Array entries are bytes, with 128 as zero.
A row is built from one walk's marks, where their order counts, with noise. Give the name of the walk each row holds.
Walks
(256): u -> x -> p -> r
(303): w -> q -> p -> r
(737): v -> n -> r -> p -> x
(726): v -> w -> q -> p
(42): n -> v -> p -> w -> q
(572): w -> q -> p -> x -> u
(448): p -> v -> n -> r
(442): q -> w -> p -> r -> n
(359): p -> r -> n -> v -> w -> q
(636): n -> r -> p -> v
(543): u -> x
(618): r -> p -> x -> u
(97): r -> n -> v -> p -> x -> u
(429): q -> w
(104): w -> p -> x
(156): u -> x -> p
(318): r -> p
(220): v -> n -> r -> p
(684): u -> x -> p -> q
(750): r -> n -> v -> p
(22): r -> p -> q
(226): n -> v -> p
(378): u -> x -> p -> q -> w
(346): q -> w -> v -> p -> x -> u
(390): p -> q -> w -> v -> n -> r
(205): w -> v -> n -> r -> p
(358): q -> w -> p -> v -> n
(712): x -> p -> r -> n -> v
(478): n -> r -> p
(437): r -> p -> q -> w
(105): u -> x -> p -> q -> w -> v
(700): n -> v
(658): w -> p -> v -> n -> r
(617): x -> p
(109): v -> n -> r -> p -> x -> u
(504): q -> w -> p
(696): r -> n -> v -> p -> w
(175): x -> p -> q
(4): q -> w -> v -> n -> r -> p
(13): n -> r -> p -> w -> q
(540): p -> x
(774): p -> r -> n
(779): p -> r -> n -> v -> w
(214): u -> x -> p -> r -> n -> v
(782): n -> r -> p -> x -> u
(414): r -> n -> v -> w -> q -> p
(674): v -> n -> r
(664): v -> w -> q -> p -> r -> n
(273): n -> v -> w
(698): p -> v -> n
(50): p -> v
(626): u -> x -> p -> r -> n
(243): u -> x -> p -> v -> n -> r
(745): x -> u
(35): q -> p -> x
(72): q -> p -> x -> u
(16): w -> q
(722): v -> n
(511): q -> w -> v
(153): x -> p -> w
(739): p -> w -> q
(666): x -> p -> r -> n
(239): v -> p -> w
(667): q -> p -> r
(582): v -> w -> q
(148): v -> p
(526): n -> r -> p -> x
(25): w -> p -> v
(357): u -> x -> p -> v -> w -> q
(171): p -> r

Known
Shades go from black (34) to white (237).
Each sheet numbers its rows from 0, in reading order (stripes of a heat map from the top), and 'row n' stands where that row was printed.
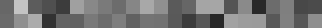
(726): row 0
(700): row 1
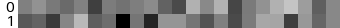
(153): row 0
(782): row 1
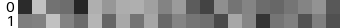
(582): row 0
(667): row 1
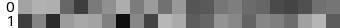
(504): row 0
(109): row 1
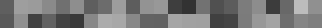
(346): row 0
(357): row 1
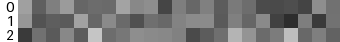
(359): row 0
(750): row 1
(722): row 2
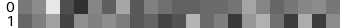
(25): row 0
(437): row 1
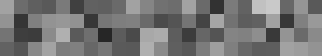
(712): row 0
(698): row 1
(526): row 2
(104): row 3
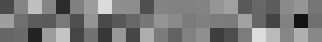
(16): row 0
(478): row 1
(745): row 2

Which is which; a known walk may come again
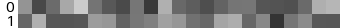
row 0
(540)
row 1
(148)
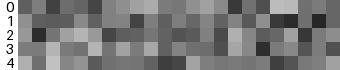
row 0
(175)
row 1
(414)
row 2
(774)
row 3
(667)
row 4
(779)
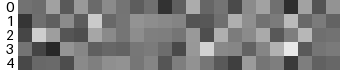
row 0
(696)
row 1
(722)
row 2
(239)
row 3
(626)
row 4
(22)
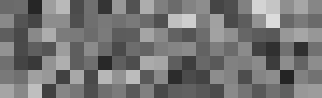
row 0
(745)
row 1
(243)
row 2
(104)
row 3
(750)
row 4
(526)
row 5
(358)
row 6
(50)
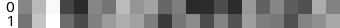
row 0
(511)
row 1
(429)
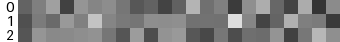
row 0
(437)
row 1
(674)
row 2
(72)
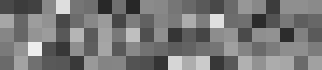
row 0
(97)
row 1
(205)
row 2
(442)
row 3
(25)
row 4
(378)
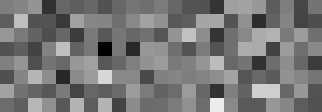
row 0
(636)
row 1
(726)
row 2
(214)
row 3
(782)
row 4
(220)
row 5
(16)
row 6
(712)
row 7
(303)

